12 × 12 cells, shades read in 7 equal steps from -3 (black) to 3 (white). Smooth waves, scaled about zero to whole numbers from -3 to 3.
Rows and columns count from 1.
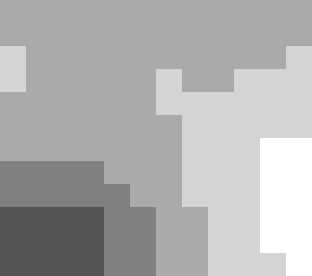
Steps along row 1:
same same same same same same same same same same same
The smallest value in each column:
-1 -1 -1 -1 0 0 1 1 1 1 1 1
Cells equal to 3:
11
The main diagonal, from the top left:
1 1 1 1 1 1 1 2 2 2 3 3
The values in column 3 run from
-1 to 1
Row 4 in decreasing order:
2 2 2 2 2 1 1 1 1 1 1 1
